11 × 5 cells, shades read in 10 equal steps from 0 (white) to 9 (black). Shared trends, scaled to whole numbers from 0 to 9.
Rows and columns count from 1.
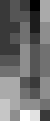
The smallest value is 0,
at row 11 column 3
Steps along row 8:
same up up down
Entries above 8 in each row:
1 0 0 0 0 0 0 0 0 0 0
